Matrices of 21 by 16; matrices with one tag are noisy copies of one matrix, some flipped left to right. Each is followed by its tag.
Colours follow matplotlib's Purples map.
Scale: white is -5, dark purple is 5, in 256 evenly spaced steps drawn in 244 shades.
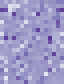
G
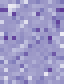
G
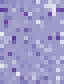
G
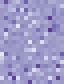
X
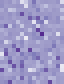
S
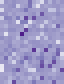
S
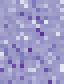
S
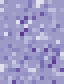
S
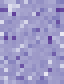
G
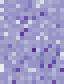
S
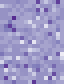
X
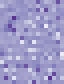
X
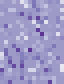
S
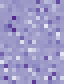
X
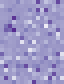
X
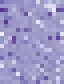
G
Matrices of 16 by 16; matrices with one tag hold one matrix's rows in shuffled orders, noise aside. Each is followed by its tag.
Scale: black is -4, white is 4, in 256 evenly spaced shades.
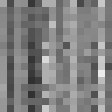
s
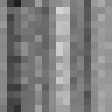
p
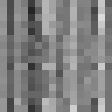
s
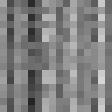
s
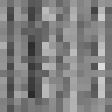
s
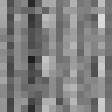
s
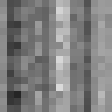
p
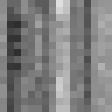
p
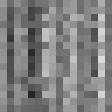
s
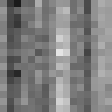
p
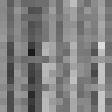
s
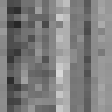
p
